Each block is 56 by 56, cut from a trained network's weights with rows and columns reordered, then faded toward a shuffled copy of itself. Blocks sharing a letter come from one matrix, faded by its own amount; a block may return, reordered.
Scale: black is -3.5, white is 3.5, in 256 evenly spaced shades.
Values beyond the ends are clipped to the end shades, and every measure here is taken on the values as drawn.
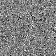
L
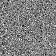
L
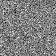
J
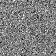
J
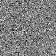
J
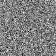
J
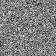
J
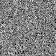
J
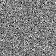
J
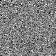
J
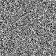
J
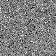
L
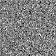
L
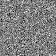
L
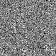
J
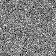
L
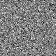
J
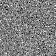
L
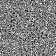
L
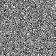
L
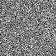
J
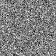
J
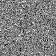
J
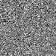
L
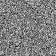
J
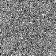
L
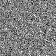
L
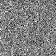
J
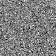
L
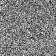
J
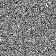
L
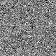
J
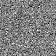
J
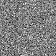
J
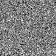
J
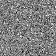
L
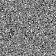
L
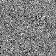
J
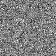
J
